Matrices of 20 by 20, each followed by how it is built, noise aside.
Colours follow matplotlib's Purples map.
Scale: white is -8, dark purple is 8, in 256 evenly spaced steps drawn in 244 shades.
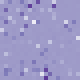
sparse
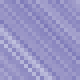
Toeplitz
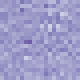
low rank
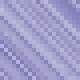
Toeplitz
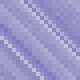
Toeplitz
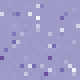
sparse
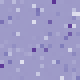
sparse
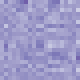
low rank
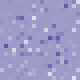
sparse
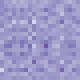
low rank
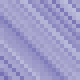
Toeplitz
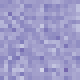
low rank
